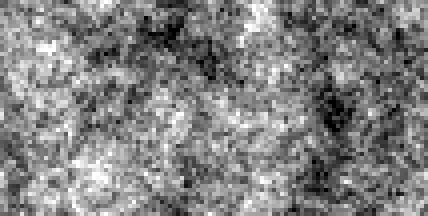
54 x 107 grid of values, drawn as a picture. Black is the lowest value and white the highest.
The halves do not mirror each other. The values follow a bell shape. The field is mottled with small blotches. The bottom left is the ninth with the highest average. No single row or column stands out from its neighbours.
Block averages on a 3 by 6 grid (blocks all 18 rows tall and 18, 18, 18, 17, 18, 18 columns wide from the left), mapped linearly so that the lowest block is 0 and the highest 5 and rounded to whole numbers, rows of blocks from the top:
4 2 0 3 1 1 | 4 2 3 4 1 1 | 3 5 2 4 1 2
